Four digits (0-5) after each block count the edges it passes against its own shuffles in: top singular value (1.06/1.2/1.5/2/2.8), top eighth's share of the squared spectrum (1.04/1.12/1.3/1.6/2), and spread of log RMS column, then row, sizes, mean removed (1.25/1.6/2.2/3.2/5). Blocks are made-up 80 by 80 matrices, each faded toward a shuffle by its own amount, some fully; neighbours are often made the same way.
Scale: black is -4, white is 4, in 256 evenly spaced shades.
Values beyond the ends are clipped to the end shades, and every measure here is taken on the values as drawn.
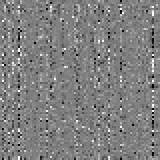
4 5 3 1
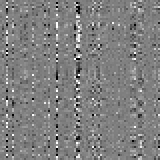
5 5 4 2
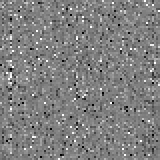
3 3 1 0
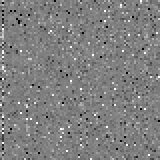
3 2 1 0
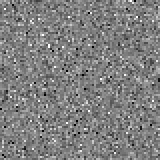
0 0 0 0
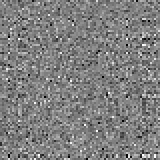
4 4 2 2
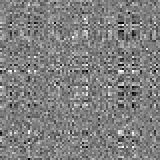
5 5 3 3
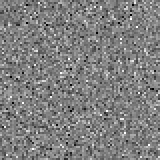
2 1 0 0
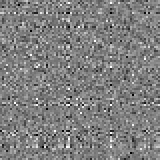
4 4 2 3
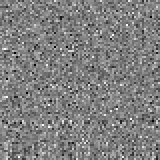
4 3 1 1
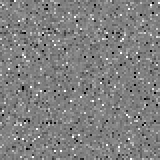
0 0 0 1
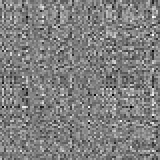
4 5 3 3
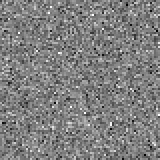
0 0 0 0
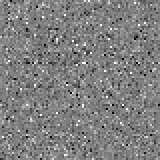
3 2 1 1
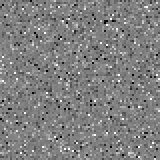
0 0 0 0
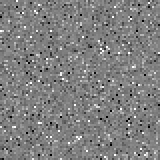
0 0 0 0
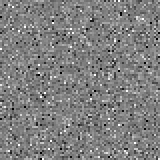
3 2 1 1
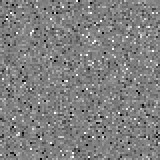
2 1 0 0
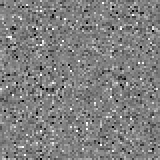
3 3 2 1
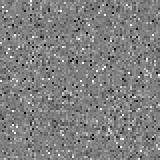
3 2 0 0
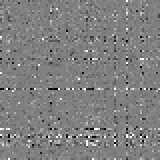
3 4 2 3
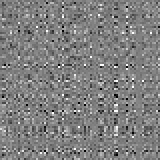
5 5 4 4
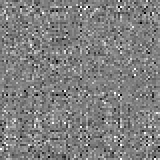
4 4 2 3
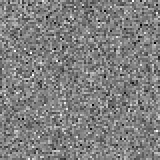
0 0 0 0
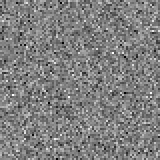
1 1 0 0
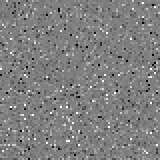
2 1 0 0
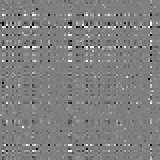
5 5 3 3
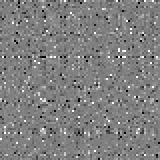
4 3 1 2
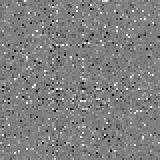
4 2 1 1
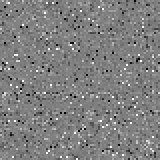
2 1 0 0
